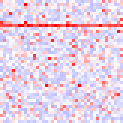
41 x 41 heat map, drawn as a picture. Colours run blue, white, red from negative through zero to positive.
On average the colour sits 50% of the way up the scale. Neither half mirrors the other. The values are skewed, with a long tail toward high values. Row 9 differs from the rows beside it.
